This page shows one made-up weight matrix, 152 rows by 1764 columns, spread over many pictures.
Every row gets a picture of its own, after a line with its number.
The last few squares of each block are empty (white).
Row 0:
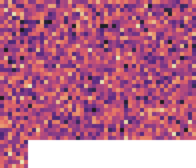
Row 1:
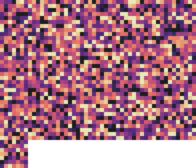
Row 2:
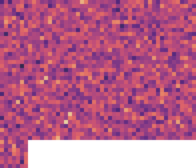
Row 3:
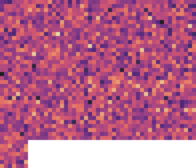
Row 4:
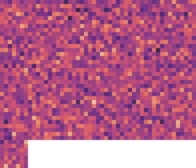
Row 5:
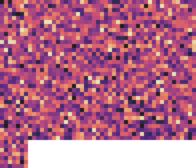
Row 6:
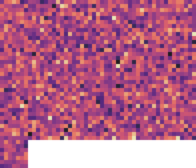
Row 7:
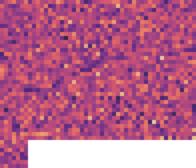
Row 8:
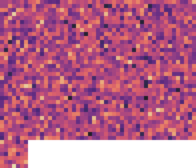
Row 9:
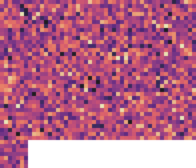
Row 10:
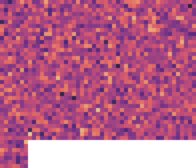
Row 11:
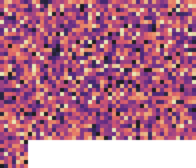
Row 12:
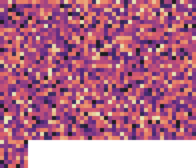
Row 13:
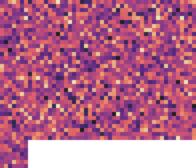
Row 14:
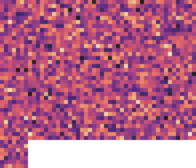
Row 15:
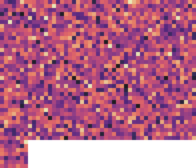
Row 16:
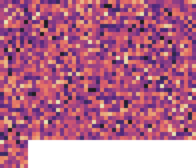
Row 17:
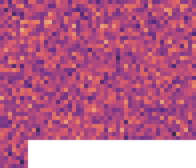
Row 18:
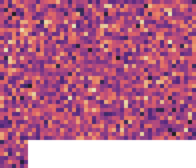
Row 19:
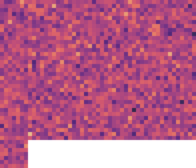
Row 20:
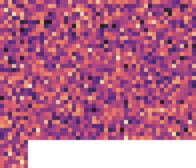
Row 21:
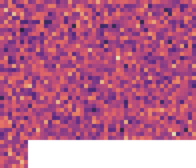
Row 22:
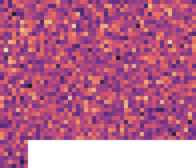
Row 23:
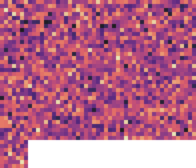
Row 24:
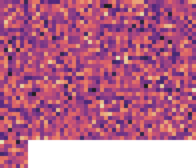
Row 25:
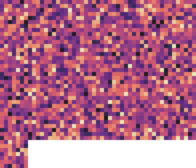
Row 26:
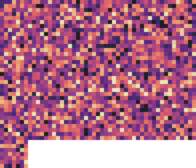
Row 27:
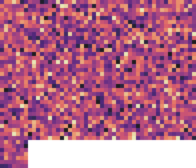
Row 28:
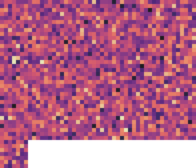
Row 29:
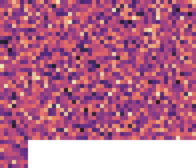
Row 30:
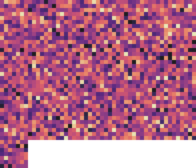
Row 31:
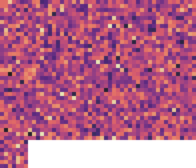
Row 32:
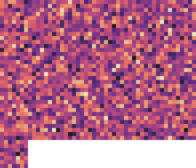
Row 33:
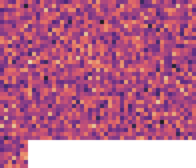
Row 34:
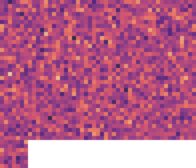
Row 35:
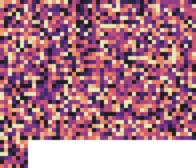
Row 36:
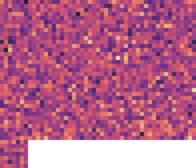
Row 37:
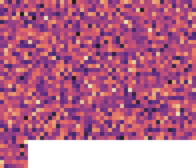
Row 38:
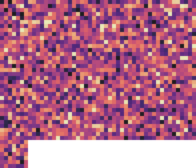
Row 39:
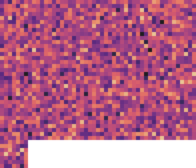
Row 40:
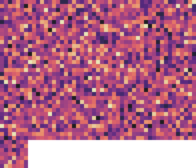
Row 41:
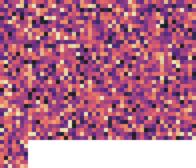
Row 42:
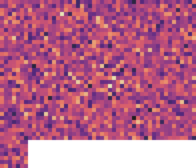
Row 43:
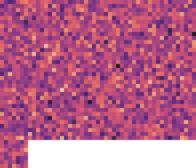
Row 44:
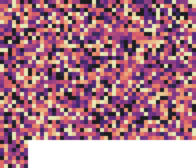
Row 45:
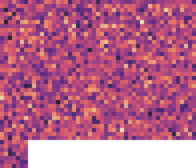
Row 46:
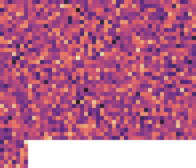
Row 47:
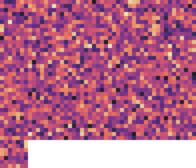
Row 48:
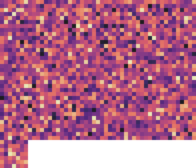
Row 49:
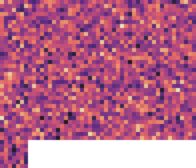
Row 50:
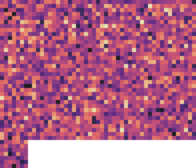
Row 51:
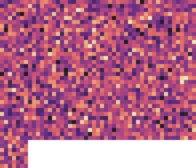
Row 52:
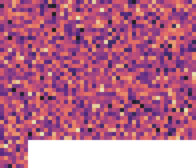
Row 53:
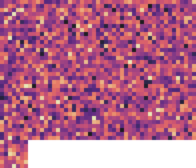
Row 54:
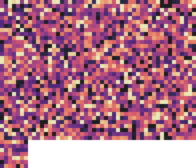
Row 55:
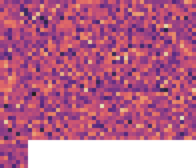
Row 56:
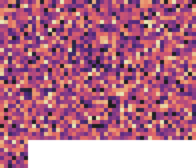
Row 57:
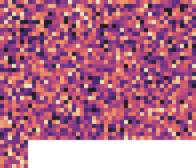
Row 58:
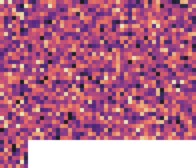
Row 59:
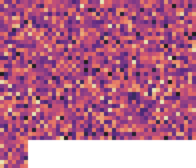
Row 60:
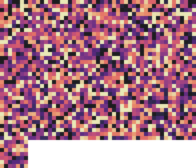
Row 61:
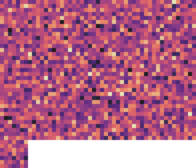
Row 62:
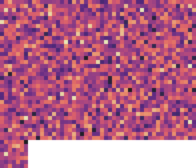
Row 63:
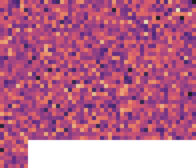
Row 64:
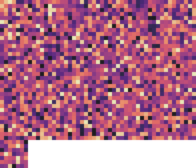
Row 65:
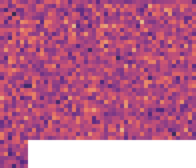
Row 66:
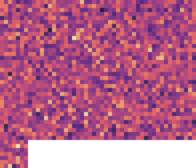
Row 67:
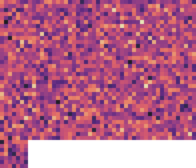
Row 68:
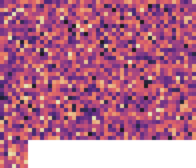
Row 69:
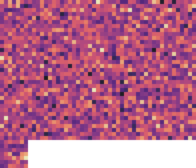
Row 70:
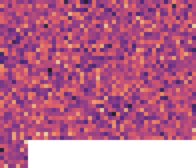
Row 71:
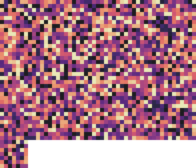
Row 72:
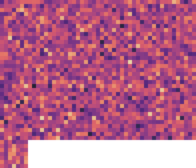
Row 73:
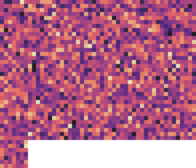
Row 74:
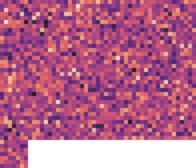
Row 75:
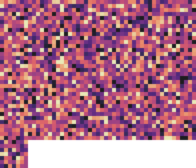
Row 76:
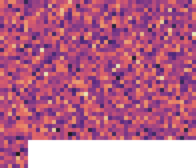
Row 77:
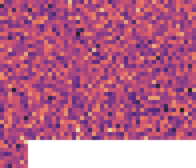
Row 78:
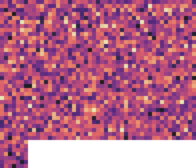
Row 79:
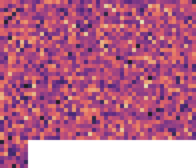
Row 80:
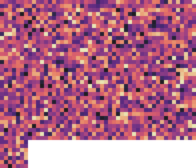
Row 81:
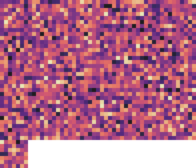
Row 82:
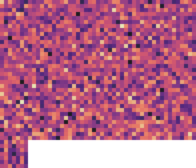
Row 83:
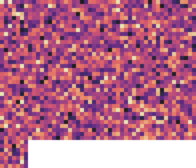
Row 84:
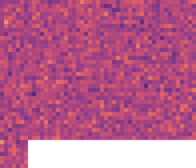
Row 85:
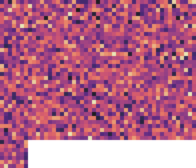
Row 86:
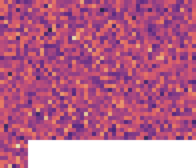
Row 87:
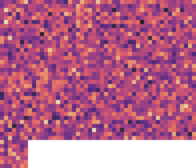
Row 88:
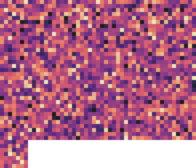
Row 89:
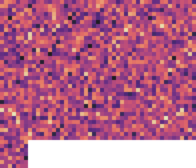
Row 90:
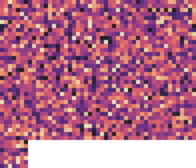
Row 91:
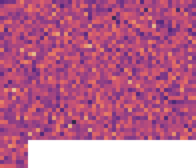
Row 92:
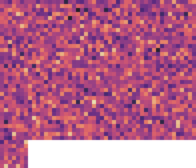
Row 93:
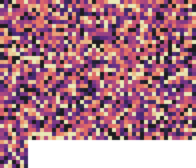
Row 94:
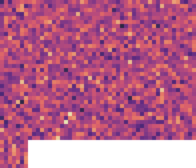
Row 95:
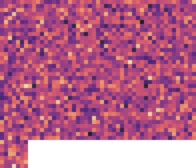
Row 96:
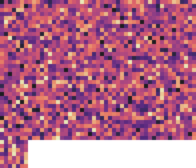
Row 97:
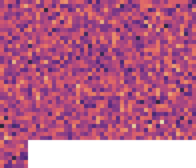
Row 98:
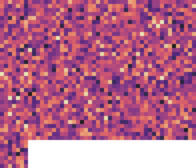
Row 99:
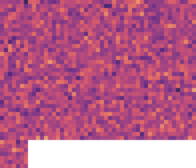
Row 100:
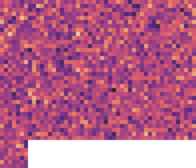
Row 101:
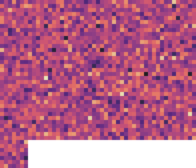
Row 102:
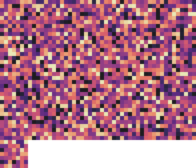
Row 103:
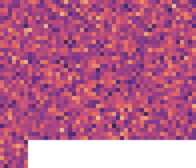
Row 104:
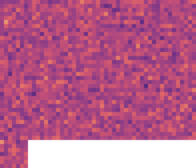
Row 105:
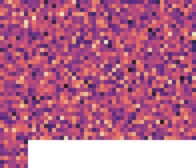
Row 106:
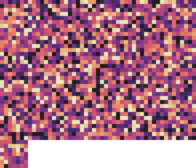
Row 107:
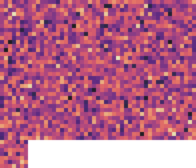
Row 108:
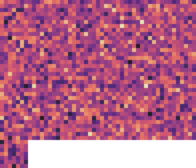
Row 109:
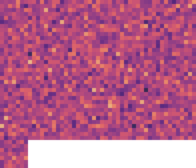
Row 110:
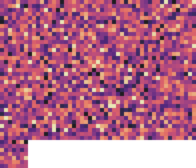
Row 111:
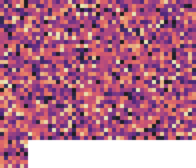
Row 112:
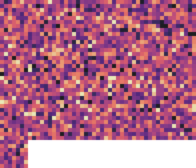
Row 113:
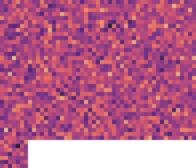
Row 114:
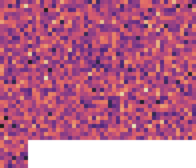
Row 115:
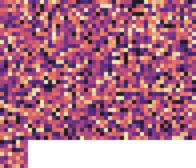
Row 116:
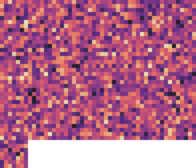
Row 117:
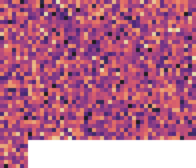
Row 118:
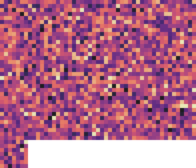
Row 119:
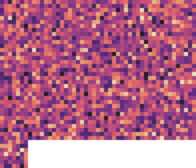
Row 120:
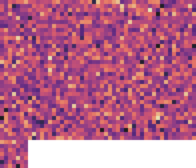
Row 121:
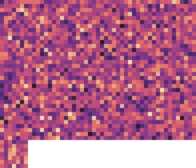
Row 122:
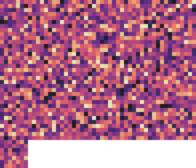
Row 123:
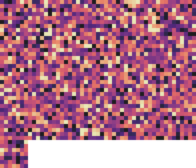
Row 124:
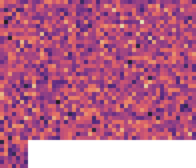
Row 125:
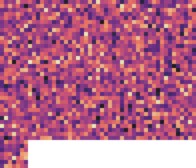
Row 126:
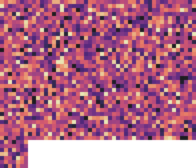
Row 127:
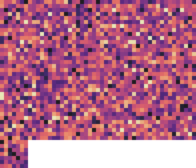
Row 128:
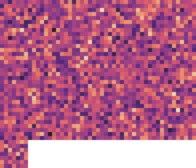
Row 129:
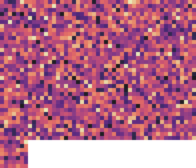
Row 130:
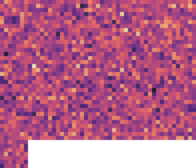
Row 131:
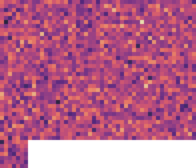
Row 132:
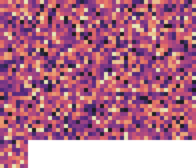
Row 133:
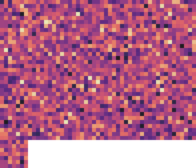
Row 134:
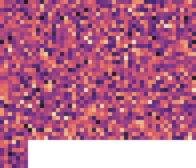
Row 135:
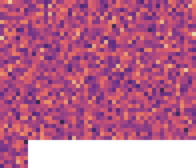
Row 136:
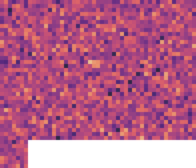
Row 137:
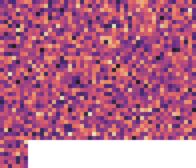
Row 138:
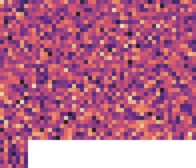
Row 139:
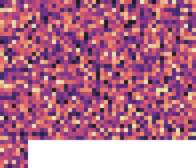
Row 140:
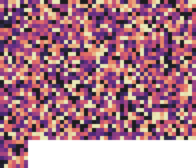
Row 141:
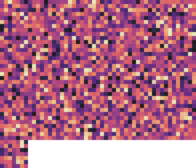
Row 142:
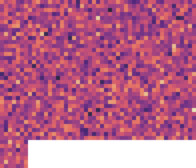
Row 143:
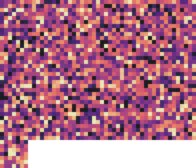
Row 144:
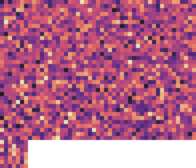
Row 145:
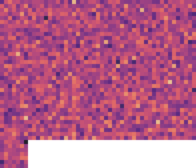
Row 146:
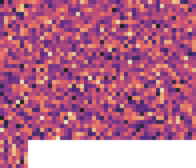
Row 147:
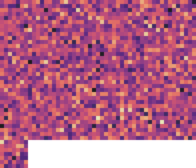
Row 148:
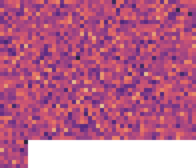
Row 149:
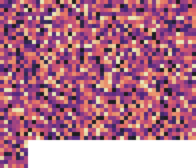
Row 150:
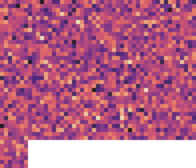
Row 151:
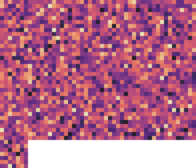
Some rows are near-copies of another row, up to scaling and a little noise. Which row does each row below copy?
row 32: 76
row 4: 92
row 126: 75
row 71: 118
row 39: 119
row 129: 15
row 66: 86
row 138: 82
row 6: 27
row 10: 123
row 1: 14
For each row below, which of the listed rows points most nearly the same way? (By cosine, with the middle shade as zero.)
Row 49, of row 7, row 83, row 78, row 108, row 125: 108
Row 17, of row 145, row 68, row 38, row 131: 38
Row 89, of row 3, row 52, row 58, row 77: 58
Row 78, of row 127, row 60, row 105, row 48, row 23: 127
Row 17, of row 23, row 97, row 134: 134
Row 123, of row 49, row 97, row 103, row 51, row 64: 51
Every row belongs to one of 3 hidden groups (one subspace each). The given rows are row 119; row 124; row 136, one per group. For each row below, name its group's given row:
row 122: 136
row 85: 136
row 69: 136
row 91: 119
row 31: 119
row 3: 119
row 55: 124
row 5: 124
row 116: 119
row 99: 124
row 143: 124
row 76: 119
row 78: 124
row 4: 136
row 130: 119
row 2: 124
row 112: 119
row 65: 124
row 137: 119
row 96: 124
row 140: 136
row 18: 124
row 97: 136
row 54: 136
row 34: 119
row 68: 124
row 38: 124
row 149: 119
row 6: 119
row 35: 124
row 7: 136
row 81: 124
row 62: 119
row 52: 119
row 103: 136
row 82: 124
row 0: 124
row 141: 119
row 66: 119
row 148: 136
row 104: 124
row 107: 124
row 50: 124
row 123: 119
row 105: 119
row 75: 119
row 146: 124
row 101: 136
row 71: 119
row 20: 124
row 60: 136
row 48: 124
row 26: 119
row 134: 124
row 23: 124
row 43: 119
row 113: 119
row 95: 124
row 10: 119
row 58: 124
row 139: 136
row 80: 119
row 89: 119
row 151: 119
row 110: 136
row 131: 124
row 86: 119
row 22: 124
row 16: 124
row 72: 124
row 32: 119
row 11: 119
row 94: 124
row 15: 119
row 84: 124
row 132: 124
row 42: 119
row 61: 136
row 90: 119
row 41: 119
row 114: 136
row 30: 119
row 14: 119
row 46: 136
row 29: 136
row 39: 119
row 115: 124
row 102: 136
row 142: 119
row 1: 119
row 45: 124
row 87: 124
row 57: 124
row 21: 124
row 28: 136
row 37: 119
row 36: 124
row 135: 119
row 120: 136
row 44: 136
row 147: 136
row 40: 136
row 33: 136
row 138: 124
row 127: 124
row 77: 119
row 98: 119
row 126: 119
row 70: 136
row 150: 136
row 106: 136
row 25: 119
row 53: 124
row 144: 124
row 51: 119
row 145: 119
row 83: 124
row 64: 119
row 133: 124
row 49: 124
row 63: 136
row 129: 119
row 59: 119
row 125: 136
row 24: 124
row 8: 124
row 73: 119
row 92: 136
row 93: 136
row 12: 136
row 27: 119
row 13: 136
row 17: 124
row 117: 119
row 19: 119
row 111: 119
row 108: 124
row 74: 124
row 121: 124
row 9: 124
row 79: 124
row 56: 136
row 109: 136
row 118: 119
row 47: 119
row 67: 124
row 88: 124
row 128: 119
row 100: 119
